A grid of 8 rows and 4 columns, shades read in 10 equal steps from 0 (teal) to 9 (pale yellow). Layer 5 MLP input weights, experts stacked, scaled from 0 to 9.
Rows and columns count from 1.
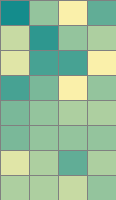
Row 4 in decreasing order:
9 5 4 2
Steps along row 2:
down up up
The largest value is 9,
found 3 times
